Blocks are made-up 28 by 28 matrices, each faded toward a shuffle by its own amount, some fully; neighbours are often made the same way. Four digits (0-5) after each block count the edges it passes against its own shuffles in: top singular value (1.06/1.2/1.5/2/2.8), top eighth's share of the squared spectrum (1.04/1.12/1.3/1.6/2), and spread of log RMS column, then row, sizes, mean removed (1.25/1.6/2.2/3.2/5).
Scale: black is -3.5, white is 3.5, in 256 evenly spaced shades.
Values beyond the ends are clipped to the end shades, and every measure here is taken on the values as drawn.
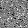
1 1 0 0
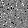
0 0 0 0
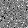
1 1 0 0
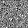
1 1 0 0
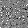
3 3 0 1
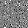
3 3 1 1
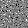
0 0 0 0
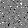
0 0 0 0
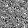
1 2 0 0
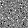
0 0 0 0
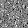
0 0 1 0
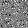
0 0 0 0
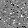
1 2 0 0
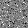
0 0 0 0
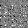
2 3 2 2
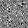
1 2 1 1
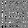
2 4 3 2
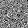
1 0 0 0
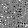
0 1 0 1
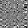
4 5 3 2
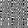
4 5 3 2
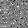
2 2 0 0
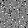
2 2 0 0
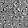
2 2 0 0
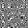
3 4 2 1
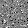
1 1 0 0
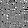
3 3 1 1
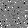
1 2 0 1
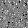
1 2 0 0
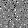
2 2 0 0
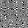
3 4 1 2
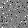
2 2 0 0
